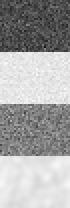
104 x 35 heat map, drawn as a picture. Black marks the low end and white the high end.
It is made of 4 by 1 panels. Panel 1,1: low, fine-grained. Panel 2,1: very high, fine-grained, faint in contrast. Panel 3,1: middling, fine-grained. Panel 4,1: very high, blotchy, faint in contrast.
